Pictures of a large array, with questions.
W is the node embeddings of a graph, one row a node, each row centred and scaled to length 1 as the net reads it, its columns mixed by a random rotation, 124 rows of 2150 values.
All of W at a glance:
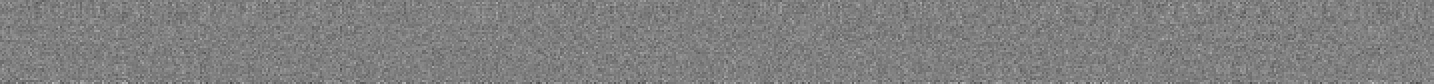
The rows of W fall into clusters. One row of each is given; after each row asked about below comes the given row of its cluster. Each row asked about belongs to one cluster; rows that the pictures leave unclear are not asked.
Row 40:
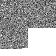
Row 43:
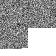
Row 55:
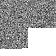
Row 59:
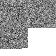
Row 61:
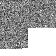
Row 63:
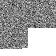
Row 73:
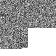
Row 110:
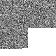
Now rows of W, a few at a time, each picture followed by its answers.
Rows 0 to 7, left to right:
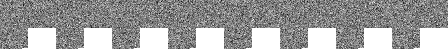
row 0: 110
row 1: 63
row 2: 40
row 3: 73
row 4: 59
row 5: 73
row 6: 110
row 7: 73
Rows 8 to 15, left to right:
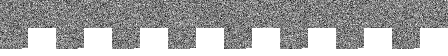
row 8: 110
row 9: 73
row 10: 55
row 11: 55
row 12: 61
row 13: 73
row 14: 63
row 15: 55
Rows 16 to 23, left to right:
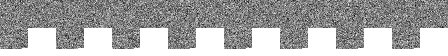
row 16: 73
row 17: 61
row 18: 73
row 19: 59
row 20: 73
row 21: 40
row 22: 59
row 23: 110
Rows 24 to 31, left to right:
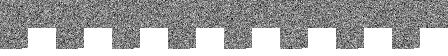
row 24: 59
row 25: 59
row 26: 73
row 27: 55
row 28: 40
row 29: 73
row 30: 55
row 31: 63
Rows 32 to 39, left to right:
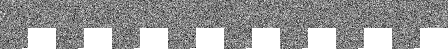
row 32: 59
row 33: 59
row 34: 63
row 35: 55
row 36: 61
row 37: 110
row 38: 63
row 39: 61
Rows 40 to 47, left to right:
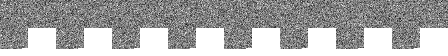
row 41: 40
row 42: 40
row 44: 110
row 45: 73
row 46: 55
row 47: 40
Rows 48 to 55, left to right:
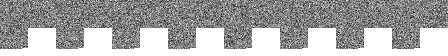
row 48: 110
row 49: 63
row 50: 40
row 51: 55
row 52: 59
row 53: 110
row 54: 110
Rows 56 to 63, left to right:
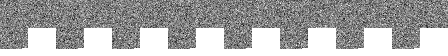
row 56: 40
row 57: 59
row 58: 55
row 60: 43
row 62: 40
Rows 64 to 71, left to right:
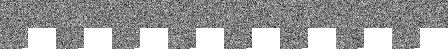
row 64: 40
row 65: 55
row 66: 63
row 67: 73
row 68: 110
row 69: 59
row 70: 73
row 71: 40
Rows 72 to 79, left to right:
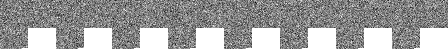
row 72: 43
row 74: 43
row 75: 61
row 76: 110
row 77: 59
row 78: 110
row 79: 110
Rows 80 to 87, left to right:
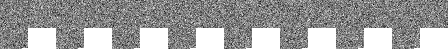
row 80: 43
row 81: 73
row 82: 43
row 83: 63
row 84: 61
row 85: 59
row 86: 63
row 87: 40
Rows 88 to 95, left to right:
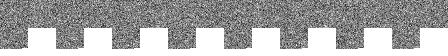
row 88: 43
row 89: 63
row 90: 61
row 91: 55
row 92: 43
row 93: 61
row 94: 59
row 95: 43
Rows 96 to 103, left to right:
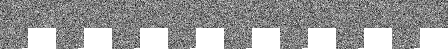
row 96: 61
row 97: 40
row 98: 110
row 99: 63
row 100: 55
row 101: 110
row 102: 110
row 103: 40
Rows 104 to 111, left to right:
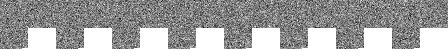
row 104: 40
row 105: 110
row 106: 40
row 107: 63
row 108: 61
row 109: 63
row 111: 59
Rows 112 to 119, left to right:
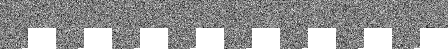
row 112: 61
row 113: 73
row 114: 110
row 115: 63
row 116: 61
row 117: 43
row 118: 59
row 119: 63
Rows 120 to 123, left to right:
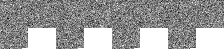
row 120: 40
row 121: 61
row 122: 40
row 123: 61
